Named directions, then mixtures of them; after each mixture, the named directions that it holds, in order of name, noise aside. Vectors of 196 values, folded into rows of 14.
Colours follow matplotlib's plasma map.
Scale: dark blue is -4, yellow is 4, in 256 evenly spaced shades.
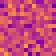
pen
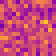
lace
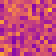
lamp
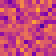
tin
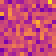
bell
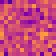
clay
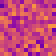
pen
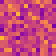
lace, lamp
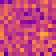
clay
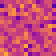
pen, tin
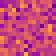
lace, pen, tin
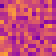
lamp, pen, tin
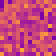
clay, lamp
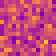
lace, lamp, tin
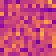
bell, lace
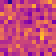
bell, clay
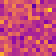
bell, lamp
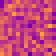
clay, lamp, pen
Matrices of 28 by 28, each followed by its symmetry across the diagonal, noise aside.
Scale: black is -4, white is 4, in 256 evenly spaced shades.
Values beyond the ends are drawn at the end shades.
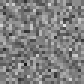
antisymmetric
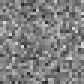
antisymmetric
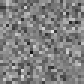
antisymmetric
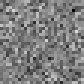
neither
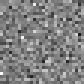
neither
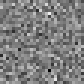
neither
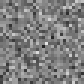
antisymmetric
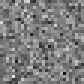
neither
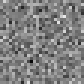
neither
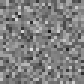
antisymmetric
